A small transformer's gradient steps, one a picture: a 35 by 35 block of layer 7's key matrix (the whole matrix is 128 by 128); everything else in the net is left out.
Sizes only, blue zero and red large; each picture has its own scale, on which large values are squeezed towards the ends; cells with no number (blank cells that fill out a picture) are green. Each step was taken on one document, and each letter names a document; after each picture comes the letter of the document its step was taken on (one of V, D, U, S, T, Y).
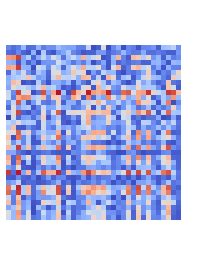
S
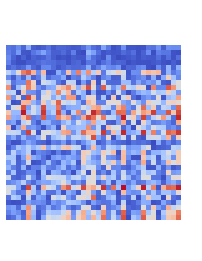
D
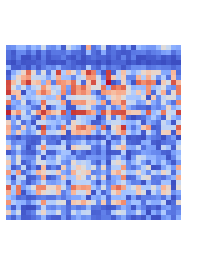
S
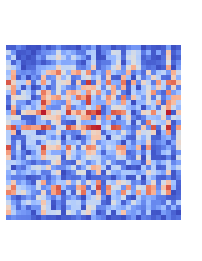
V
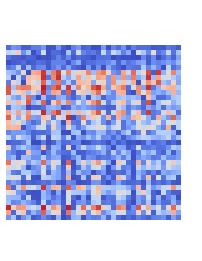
D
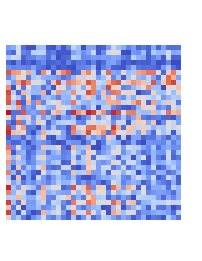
S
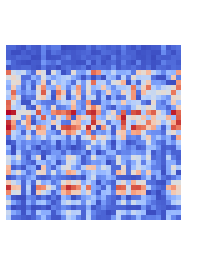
V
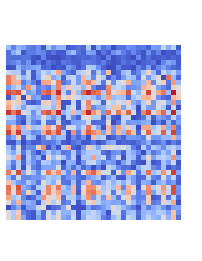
S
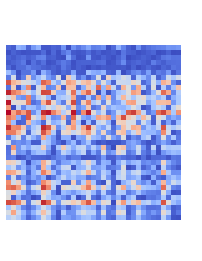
S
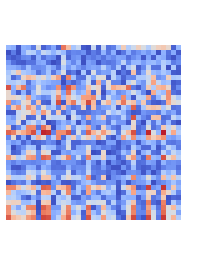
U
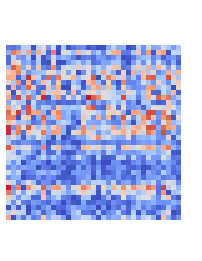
V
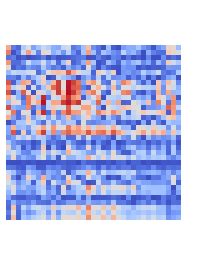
U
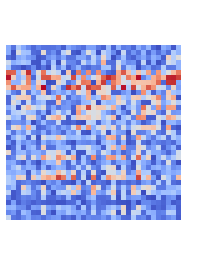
D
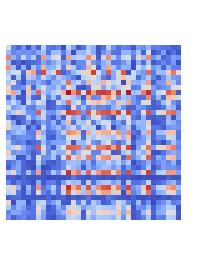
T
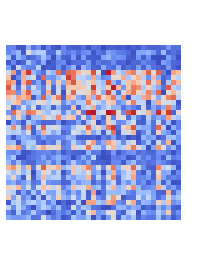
T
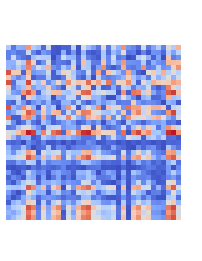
U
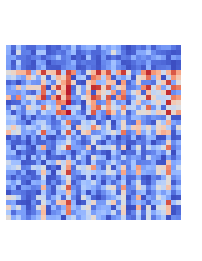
T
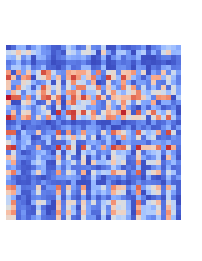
T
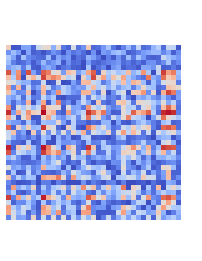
D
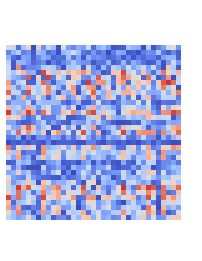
D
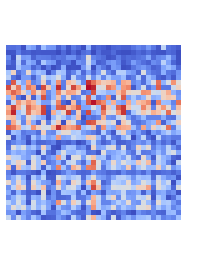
V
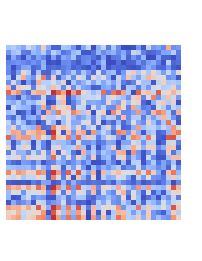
U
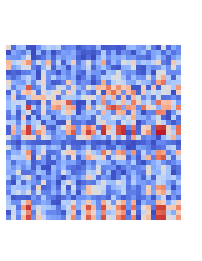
U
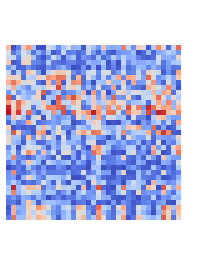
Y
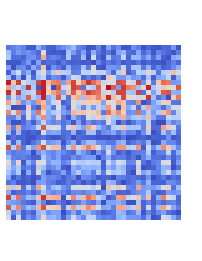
S
